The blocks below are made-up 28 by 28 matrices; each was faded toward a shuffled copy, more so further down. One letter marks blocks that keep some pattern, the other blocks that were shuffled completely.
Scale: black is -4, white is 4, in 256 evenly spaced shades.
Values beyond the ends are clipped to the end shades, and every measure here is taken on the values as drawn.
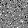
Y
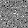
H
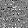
H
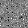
H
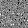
Y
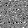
H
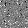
Y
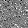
Y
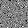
Y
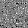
H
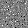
Y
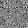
H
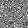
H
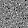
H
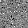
H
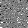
H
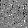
H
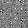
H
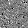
Y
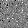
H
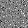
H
